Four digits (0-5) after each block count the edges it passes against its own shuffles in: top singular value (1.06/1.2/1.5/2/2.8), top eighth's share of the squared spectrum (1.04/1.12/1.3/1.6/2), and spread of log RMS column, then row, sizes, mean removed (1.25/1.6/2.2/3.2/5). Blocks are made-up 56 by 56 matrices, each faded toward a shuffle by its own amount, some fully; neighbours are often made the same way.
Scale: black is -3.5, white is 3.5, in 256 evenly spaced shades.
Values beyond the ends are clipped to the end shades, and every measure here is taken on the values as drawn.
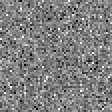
0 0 0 0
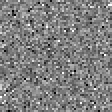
0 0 0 0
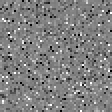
0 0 0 0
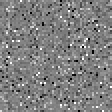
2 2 1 0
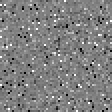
1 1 0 0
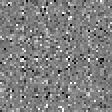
3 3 2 1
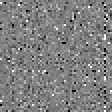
3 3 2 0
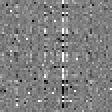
4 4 2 1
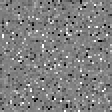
0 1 0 0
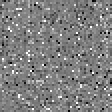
2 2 0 0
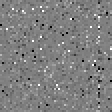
2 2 0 0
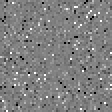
1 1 0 0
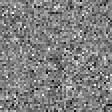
2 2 0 0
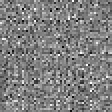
4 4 2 2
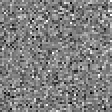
2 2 1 0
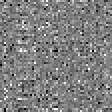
4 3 2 2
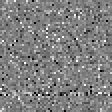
2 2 0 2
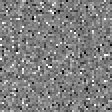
0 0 0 0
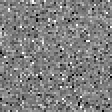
0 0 0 0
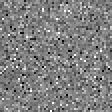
0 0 0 0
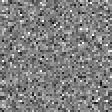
3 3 1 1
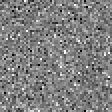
1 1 0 0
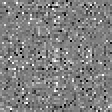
3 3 1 1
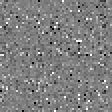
2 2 1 1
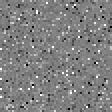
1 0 0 0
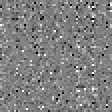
2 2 1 1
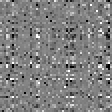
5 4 3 2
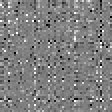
4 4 2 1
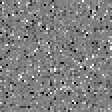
1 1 0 0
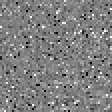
2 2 0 0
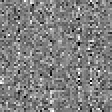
2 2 3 0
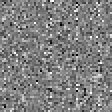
1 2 2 0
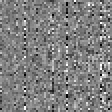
2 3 4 0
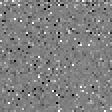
3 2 0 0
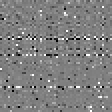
4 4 2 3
